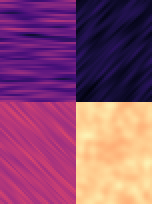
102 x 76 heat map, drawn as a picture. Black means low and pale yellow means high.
It is made of 2 by 2 panels. Panel 1,1: low, streaked across. Panel 1,2: very low, slanting up to the right, faint in contrast. Panel 2,1: middling, slanting down to the right, faint in contrast. Panel 2,2: very high, blotchy, faint in contrast.
